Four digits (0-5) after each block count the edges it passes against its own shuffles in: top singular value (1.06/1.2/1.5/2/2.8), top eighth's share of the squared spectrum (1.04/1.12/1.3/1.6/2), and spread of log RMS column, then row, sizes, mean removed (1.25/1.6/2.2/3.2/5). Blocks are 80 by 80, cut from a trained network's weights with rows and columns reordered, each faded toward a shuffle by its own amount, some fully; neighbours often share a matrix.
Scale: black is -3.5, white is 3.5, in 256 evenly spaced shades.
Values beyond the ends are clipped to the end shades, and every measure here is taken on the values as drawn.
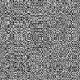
4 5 3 2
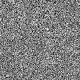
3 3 1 0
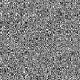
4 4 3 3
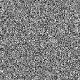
3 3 1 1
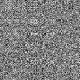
3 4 2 1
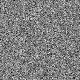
2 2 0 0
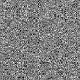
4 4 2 2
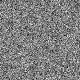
0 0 0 0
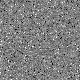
0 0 0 0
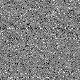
3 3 0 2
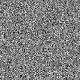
3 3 1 1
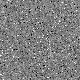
1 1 0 0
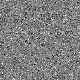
2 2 0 1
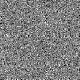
3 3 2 1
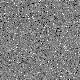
1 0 0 0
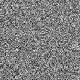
3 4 1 1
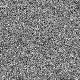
0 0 0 0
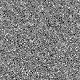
1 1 0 0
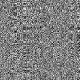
4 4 3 1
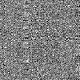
3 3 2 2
